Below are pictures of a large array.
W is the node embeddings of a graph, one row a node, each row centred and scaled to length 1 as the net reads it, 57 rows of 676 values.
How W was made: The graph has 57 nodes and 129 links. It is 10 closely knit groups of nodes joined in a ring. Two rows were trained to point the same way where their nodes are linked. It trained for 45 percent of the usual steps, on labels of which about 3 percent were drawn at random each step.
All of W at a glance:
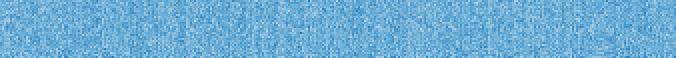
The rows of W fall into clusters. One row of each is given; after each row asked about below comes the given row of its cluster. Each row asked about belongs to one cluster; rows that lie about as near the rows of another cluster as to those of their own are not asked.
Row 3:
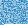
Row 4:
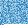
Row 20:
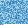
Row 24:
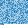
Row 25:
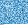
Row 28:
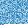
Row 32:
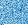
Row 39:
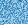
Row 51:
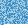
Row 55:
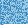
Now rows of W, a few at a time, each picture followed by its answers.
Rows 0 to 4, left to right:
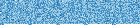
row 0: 24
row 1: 51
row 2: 32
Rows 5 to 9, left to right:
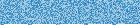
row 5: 55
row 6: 39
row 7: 25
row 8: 24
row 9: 3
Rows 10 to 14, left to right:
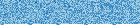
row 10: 32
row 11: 3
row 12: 3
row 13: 4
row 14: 55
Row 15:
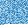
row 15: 28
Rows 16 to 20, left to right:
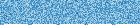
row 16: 20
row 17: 39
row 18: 51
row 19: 32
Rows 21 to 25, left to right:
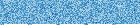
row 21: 32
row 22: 28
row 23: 51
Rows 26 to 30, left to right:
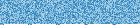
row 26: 24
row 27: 24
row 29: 55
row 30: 55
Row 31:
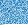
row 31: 25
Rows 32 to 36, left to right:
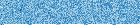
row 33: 51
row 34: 25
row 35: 4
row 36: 51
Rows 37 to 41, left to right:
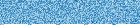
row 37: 25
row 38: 20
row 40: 25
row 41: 3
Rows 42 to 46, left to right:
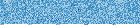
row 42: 32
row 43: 25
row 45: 39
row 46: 32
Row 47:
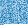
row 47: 4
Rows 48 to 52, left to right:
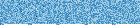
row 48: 20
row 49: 24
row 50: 4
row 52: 20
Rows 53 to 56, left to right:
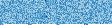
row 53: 20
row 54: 28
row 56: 24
